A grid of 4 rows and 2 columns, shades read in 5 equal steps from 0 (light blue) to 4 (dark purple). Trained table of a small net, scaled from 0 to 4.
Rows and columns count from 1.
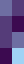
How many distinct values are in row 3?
2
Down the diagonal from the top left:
2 4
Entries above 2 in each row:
1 2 1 1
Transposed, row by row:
2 3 3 4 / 3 4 2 0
